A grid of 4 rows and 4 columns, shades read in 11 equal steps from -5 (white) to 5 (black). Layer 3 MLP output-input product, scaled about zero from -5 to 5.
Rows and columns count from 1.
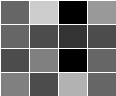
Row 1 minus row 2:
0 -5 2 -3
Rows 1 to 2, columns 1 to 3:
1 -3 5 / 1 2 3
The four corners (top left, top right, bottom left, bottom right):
1 -1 0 1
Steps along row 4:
up down up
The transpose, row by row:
1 1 2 0 / -3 2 0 2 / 5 3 5 -2 / -1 2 1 1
